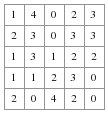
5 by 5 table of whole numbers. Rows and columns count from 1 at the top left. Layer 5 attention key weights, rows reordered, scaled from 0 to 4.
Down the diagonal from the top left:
1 3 1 3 0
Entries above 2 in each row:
2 3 1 1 1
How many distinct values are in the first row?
5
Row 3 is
1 3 1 2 2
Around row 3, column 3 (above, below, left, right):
0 2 3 2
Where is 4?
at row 1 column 2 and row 5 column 3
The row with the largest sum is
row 2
